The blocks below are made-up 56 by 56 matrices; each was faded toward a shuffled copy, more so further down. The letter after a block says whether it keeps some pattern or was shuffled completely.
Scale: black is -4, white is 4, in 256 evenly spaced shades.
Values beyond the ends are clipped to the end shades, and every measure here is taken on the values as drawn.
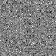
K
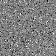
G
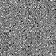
K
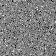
G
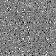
K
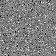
G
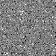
K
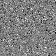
G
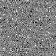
K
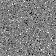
G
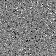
G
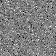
G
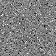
K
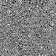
K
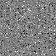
K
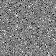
G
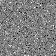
G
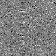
K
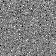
G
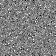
G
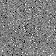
K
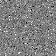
G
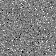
G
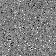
G
